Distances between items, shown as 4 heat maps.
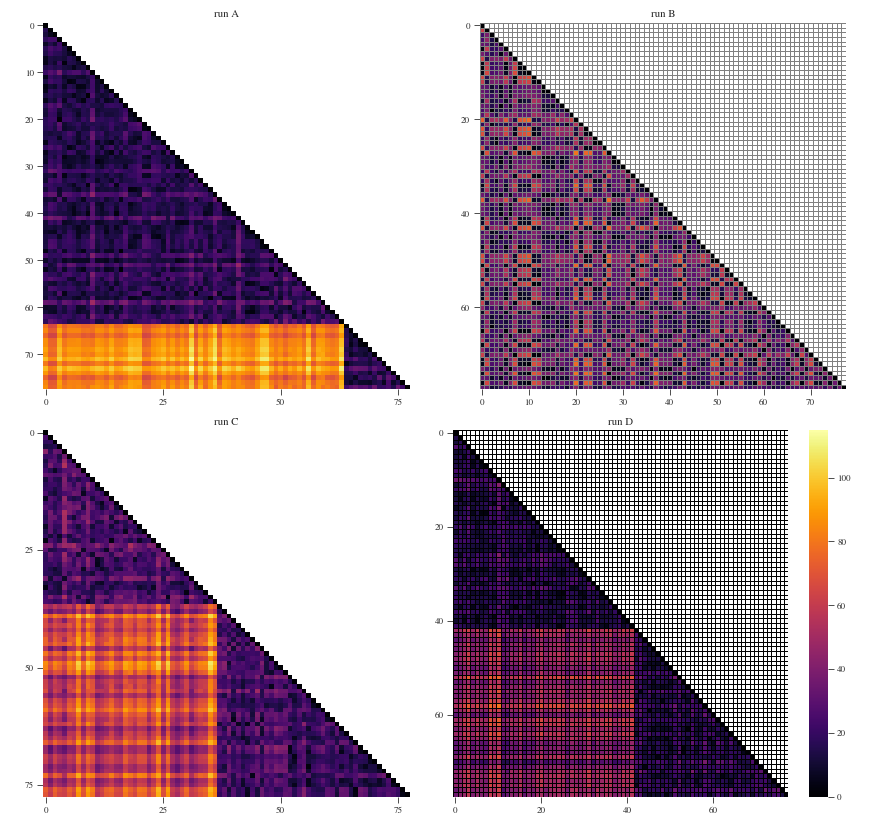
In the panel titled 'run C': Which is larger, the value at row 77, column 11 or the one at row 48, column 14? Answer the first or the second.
the second
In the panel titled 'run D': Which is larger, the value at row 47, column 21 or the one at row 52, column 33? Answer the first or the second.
the second
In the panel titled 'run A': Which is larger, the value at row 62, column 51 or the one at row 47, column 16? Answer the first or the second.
the first
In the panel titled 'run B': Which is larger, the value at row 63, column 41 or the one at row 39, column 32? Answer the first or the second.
the second
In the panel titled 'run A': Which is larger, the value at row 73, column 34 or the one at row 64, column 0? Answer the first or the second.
the first
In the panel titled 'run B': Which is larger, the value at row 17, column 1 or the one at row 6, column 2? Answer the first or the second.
the first
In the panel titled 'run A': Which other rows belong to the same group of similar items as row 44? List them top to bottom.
0, 1, 2, 3, 4, 5, 6, 7, 8, 9, 10, 11, 12, 13, 14, 15, 16, 17, 18, 19, 20, 21, 22, 23, 24, 25, 26, 27, 28, 29, 30, 31, 32, 33, 34, 35, 36, 37, 38, 39, 40, 41, 42, 43, 45, 46, 47, 48, 49, 50, 51, 52, 53, 54, 55, 56, 57, 58, 59, 60, 61, 62, 63
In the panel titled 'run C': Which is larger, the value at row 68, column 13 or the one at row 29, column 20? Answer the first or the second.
the first
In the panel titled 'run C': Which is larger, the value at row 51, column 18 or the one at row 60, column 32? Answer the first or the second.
the first
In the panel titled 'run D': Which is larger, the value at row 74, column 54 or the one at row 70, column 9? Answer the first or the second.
the second
